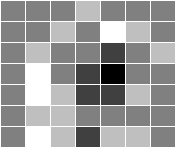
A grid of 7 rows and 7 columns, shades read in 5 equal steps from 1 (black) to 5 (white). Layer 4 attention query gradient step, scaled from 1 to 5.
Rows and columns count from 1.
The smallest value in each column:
3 3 3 2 1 3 3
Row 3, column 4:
3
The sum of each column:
21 29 25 19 20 24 22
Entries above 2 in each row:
7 7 6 5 5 7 6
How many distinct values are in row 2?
3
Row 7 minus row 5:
0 0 0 0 2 0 0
